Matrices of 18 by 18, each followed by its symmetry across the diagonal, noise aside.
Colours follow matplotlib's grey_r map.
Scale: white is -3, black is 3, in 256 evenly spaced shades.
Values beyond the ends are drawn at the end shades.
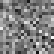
antisymmetric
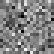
neither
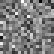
neither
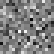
antisymmetric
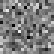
neither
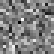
antisymmetric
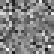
antisymmetric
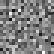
antisymmetric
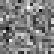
antisymmetric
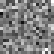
neither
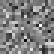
antisymmetric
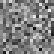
neither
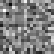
antisymmetric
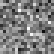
neither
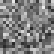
neither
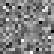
antisymmetric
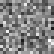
neither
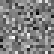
antisymmetric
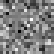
antisymmetric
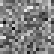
neither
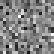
neither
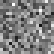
neither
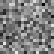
antisymmetric
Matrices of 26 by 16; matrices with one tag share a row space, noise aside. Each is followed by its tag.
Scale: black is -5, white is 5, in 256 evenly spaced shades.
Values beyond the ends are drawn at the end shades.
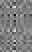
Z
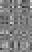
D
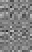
D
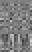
D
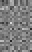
D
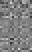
D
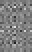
Z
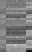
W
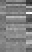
W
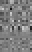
D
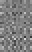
Z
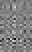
Z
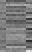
W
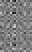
Z
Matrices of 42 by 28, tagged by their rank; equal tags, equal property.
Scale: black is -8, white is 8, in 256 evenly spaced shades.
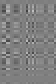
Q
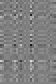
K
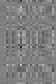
K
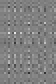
K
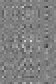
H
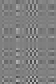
Q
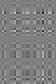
Q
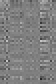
H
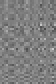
H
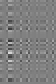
Q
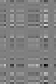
Q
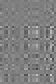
K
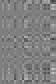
K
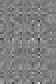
H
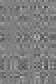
H
